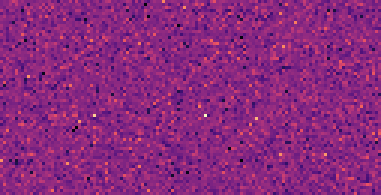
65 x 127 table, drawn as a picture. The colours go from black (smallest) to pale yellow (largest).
No single row or column stands out from its neighbours. A few values lie far out on both sides of the bulk. Overall the values sit about 40% of the way up the scale. The halves do not mirror each other. The grain is fine, like static. No seam splits the table.
